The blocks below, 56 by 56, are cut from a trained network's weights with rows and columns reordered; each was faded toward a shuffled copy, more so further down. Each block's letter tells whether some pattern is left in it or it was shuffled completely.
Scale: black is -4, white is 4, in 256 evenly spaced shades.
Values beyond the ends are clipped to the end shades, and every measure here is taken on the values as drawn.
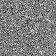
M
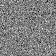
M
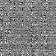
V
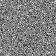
M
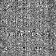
V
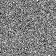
M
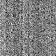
V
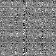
V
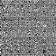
V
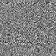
V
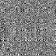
V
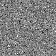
M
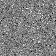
M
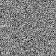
V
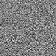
V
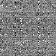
V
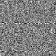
V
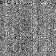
V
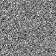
V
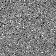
M
